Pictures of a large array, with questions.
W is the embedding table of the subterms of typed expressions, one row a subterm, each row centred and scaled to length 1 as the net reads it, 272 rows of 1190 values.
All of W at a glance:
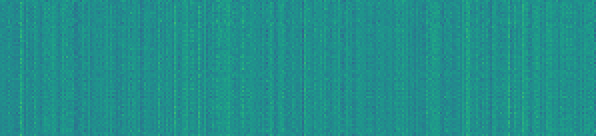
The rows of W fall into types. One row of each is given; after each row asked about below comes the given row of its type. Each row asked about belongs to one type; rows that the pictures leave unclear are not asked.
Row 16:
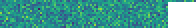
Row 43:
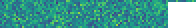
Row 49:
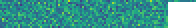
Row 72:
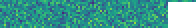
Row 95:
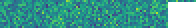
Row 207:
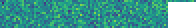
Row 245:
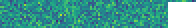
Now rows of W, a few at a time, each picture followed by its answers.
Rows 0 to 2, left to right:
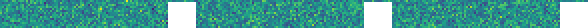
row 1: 43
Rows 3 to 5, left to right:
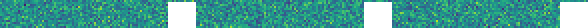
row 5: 16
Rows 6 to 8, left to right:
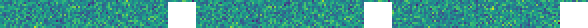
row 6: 72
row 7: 72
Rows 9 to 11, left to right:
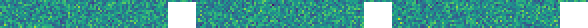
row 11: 207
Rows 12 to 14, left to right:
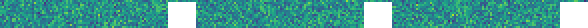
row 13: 49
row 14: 245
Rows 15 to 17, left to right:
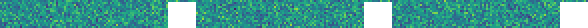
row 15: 49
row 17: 207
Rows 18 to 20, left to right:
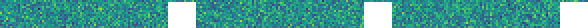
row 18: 16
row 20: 207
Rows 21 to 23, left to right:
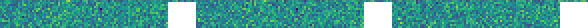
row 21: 95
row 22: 49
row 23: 207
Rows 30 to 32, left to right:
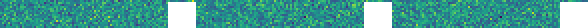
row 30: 43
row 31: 16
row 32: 245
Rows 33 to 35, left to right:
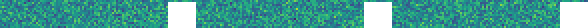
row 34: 49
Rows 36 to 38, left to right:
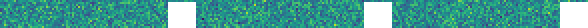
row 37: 43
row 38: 95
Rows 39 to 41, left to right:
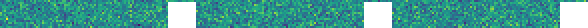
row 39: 16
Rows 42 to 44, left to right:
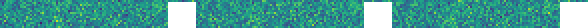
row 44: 95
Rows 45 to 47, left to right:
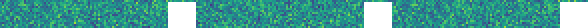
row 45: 207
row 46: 245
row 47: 95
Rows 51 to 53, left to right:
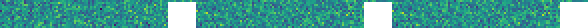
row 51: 207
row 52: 49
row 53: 49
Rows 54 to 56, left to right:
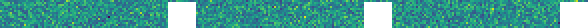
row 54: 245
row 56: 207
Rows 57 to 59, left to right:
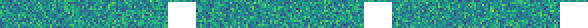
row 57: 49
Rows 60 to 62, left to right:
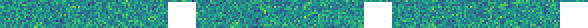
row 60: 72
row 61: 49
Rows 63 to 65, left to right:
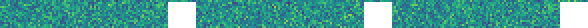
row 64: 72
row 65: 95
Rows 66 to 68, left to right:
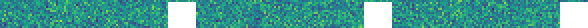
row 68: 245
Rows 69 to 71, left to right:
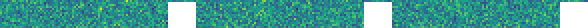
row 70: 245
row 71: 245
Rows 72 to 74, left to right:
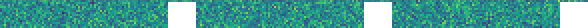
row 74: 245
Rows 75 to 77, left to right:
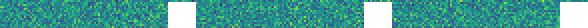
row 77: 49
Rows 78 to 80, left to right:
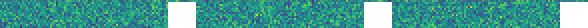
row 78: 49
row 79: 245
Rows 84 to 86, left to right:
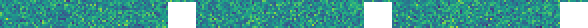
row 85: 43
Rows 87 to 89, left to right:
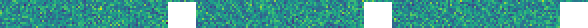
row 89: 49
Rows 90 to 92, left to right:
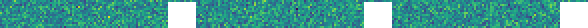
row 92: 43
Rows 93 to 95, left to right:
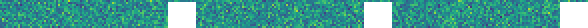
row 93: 49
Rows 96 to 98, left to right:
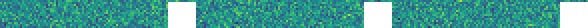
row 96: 49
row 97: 72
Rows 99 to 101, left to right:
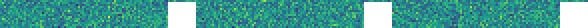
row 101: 16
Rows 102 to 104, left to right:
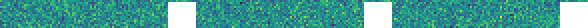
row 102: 245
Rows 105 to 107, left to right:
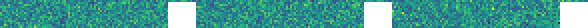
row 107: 49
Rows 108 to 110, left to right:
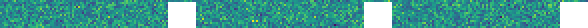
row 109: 16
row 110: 16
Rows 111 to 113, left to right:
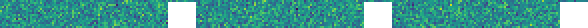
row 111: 43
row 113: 245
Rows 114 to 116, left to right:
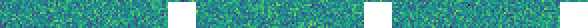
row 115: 245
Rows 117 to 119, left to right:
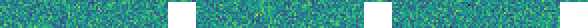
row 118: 245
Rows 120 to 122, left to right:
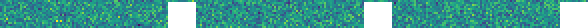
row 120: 16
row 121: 72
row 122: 207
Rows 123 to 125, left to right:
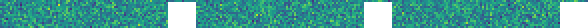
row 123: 245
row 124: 245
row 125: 207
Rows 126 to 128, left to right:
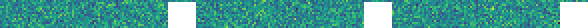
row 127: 245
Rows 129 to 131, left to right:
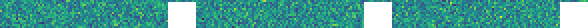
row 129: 43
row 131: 43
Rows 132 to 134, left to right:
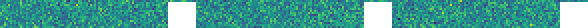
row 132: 16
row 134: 43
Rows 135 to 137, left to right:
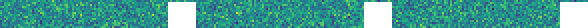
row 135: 245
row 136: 49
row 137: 16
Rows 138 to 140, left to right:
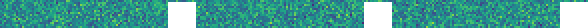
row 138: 43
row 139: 207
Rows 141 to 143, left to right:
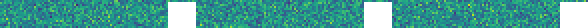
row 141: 95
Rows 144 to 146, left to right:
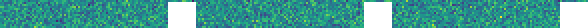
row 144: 72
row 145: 49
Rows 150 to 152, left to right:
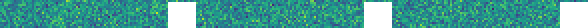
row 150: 95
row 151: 95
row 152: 16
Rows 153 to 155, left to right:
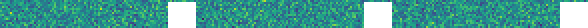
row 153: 207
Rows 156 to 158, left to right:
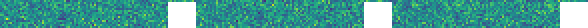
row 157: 16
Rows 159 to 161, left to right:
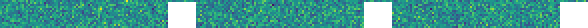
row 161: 16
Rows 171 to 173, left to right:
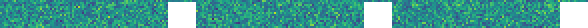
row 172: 43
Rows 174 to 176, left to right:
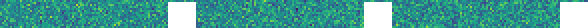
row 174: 16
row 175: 49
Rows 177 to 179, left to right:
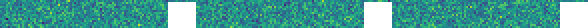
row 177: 43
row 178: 72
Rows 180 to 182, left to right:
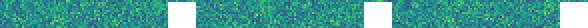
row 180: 43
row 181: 245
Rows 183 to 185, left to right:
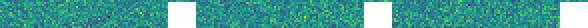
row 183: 245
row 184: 72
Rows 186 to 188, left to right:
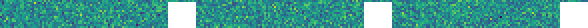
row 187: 16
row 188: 245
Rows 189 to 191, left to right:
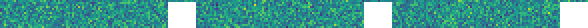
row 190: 245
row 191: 95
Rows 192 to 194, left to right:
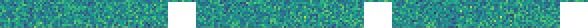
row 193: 72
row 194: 72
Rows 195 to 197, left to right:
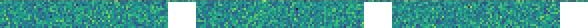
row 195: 95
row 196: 95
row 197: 72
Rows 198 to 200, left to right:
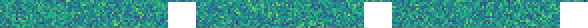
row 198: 43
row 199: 245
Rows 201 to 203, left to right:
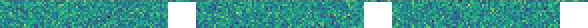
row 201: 245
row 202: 49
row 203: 16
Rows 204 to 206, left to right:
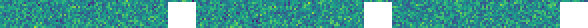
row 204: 72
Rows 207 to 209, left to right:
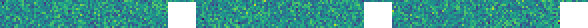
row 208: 43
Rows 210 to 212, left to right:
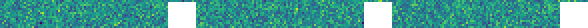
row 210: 16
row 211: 207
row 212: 95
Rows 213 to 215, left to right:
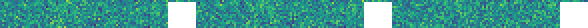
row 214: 245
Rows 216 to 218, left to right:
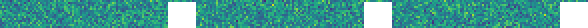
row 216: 49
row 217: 16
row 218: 245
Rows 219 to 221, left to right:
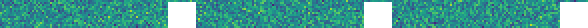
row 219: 49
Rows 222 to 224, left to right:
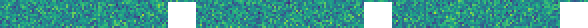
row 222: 43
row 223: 72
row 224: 95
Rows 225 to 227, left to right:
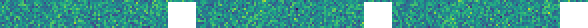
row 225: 207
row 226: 95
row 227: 95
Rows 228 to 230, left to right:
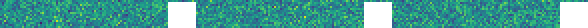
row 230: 49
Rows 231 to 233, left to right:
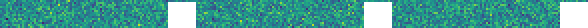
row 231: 43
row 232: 16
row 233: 207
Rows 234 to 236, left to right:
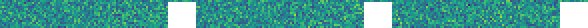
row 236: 95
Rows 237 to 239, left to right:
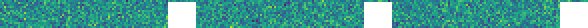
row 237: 16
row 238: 72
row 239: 49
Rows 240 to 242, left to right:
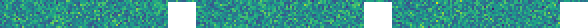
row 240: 43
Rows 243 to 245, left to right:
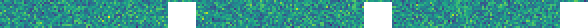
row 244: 16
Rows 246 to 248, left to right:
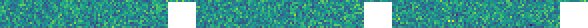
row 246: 95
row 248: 16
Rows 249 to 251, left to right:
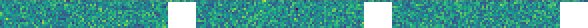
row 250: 95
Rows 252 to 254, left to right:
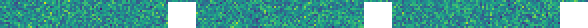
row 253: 49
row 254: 207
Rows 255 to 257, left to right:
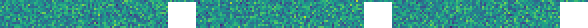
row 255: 207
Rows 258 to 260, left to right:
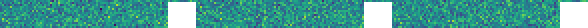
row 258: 49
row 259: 16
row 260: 49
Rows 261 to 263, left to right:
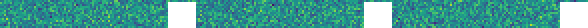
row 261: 95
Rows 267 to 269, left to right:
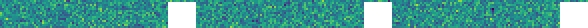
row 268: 72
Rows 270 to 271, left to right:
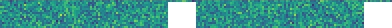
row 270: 245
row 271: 207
